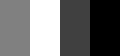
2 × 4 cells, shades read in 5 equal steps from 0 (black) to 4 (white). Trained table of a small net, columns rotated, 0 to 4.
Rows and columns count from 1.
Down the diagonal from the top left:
2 4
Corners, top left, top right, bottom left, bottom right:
2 0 2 0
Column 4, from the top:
0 0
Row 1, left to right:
2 4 1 0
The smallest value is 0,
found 2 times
